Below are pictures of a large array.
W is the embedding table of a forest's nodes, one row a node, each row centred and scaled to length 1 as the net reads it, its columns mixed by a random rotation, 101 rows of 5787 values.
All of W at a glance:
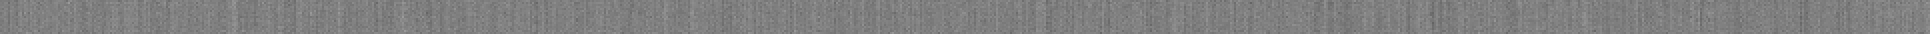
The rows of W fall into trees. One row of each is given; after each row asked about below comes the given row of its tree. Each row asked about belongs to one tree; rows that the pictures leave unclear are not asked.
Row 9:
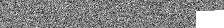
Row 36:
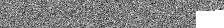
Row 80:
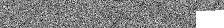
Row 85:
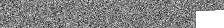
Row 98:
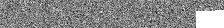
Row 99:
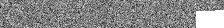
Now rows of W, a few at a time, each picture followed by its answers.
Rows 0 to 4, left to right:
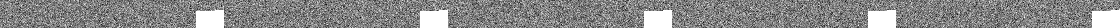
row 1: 36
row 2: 80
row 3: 98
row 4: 36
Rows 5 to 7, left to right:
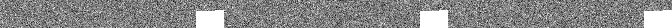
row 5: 98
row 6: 80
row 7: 9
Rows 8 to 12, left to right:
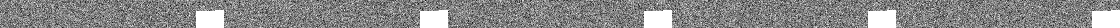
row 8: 98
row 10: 80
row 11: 9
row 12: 9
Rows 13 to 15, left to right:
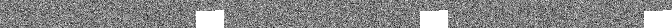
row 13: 98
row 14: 98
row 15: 36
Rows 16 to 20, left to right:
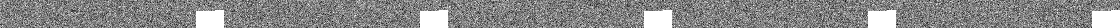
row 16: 98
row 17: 36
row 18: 9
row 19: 98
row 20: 98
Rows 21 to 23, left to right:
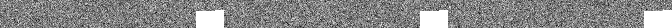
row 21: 99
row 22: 80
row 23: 9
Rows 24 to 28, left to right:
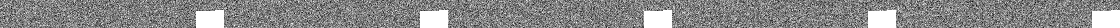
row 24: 85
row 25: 85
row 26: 98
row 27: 9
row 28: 9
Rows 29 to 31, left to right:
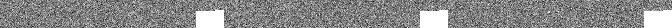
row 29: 36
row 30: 9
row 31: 98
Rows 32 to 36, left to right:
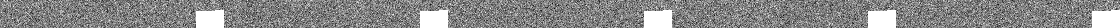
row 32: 99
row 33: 36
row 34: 99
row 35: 80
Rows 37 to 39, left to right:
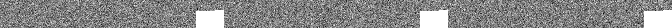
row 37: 36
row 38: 36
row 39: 99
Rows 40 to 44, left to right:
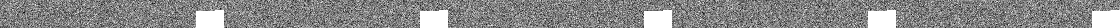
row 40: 36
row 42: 85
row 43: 9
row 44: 36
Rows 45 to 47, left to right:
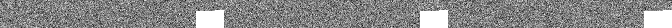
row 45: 9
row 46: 99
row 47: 36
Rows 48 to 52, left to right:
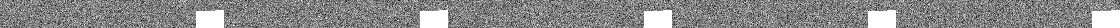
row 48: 80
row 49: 36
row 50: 80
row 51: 80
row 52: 99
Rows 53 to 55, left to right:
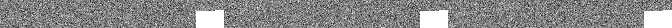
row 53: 98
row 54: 85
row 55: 9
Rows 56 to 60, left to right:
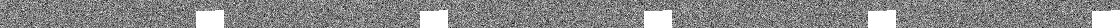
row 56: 98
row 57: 36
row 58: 9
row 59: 9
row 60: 9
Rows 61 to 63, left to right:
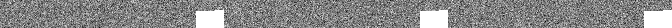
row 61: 36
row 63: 85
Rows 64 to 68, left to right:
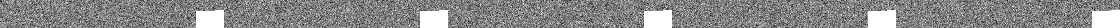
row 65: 85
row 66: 80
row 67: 36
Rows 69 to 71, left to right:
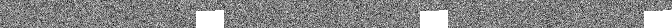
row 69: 80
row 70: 99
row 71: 36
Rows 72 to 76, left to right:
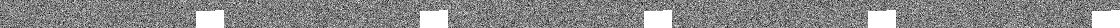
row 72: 80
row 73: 36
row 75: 9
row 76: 85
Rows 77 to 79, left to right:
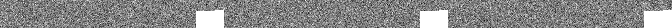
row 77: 36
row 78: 85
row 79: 99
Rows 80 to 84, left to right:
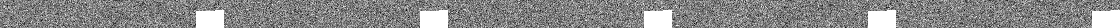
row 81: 98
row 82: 99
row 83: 80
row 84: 9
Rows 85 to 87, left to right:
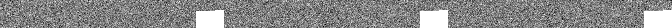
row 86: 36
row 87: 36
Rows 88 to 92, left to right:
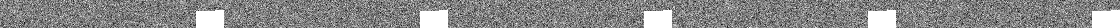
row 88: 80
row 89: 98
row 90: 85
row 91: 9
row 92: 9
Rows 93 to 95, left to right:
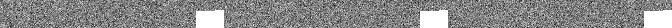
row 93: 9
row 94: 9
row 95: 80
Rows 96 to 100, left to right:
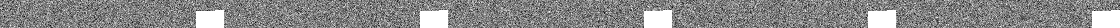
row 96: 85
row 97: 98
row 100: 80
